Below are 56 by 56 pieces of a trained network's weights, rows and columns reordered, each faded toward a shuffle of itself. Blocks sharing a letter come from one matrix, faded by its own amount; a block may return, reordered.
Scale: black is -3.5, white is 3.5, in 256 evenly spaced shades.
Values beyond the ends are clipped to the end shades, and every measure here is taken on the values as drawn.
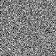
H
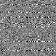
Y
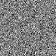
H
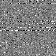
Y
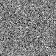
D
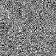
H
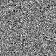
D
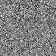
D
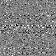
Y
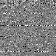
Y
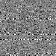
Y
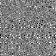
H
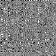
H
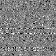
Y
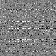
Y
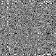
H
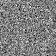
D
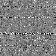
Y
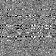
Y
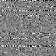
Y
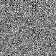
D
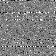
Y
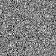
H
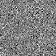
H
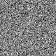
D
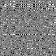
Y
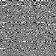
Y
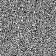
D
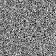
D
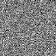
H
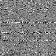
Y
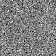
D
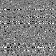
Y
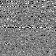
Y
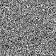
D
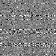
Y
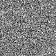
D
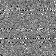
Y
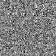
H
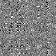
H
